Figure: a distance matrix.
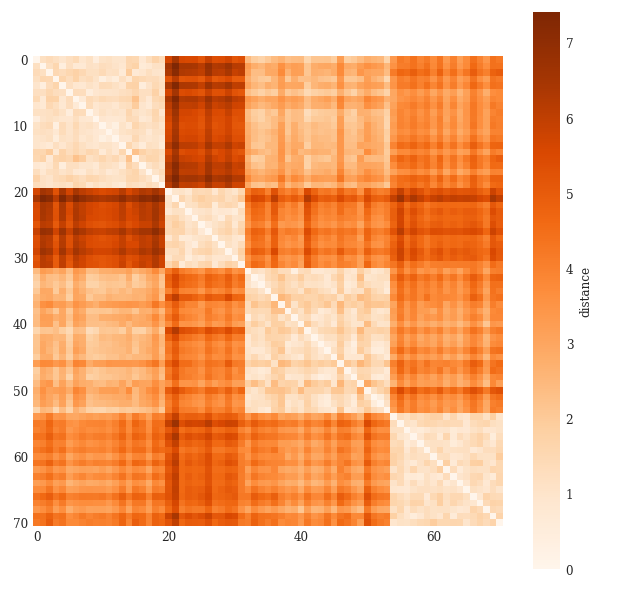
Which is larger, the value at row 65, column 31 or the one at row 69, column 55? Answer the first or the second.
the first
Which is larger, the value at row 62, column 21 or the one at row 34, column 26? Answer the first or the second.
the first
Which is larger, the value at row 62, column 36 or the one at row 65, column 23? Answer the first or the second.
the second
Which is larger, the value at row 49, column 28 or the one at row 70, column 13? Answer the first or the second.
the second
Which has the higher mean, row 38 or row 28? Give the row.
28
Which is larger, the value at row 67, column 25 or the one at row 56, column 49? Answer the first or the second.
the first
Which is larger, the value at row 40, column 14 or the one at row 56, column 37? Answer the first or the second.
the second
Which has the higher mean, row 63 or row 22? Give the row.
22
